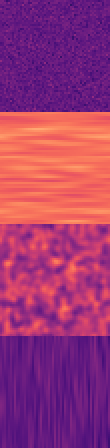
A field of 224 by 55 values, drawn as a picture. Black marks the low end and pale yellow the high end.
It is made of 4 by 1 panels. Panel 1,1: low, fine-grained, faint in contrast. Panel 2,1: high, streaked across, faint in contrast. Panel 3,1: middling, blotchy. Panel 4,1: low, streaked downward, faint in contrast.
